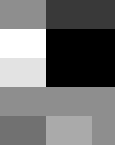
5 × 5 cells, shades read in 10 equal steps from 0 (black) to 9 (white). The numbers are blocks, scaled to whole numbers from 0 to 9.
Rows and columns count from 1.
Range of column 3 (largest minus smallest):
6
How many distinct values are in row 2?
2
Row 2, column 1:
9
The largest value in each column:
9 9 6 6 5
